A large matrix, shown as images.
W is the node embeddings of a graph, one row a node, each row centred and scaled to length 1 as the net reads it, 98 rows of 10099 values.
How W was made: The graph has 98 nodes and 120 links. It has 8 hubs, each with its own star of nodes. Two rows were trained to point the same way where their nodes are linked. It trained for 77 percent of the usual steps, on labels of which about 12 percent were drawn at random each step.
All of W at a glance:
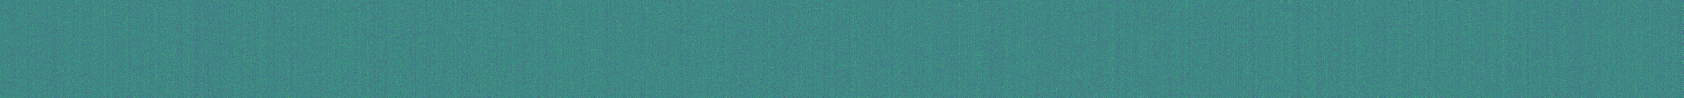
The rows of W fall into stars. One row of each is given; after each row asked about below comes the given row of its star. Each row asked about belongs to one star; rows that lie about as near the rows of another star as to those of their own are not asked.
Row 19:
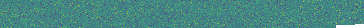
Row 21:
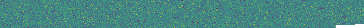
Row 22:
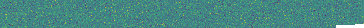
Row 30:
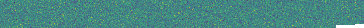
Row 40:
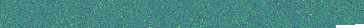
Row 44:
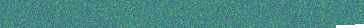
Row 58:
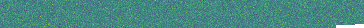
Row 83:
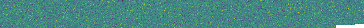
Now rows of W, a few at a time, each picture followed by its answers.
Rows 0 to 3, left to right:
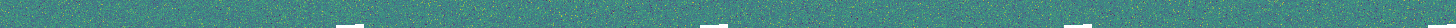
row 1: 22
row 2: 44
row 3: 19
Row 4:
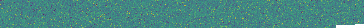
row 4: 19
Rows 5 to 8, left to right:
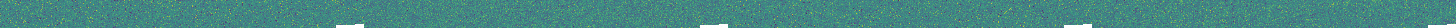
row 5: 83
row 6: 19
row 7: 22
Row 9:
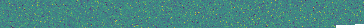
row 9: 21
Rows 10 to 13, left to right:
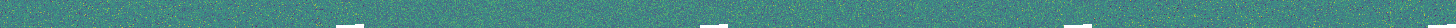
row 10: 44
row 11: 30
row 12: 40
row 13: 83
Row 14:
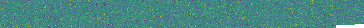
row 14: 19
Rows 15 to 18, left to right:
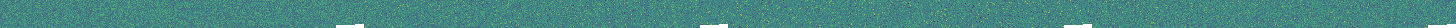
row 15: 44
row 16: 83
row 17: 21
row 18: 40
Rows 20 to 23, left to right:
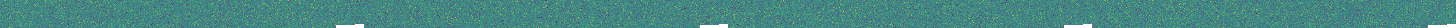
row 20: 58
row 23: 83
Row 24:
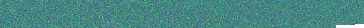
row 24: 58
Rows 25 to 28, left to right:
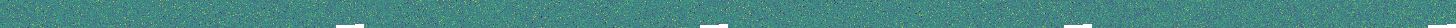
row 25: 40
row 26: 30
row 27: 40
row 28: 44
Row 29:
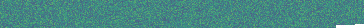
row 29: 21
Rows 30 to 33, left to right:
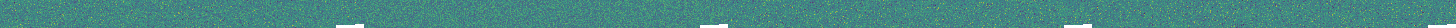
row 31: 58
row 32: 58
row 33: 58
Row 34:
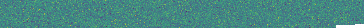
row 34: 30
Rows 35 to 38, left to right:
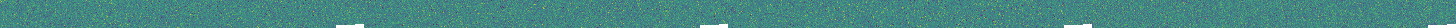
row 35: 40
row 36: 21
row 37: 22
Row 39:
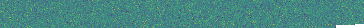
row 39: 40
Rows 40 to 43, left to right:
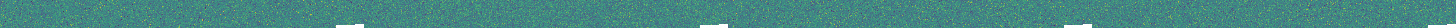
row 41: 44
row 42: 58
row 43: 58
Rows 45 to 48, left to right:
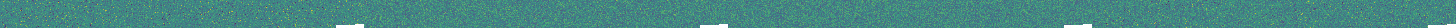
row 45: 22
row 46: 21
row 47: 83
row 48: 44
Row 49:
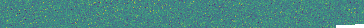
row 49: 22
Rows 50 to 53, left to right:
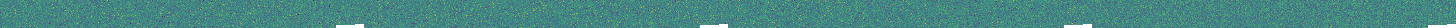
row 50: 58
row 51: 44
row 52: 19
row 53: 58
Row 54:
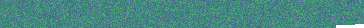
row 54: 19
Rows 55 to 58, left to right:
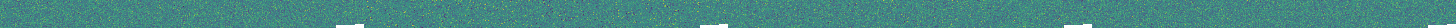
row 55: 21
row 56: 22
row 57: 19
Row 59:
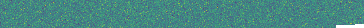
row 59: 44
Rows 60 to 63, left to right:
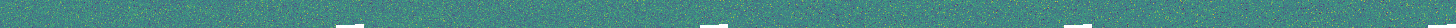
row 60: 58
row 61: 58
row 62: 83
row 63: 83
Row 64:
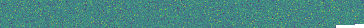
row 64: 58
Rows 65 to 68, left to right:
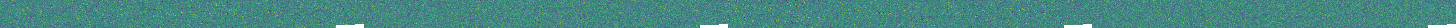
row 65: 83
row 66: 44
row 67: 40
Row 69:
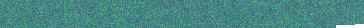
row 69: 22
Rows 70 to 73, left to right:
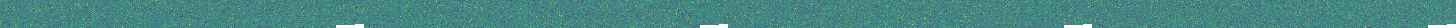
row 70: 19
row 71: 22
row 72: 44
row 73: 58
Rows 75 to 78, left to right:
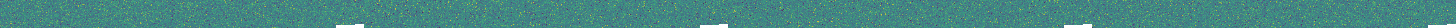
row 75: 44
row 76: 21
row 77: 19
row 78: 44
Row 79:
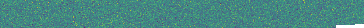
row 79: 21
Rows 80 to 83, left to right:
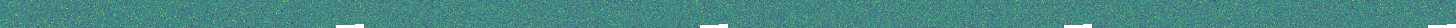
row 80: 44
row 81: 58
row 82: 83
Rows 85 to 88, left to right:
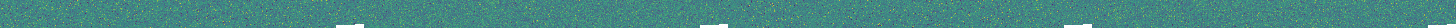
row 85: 19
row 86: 30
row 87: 40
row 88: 83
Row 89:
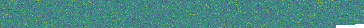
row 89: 83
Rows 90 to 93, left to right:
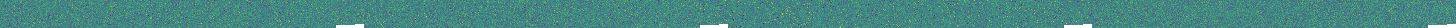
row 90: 83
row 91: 30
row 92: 30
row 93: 44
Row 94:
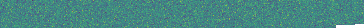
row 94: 58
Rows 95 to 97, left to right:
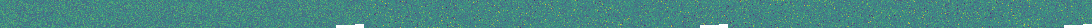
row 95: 40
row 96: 21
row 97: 22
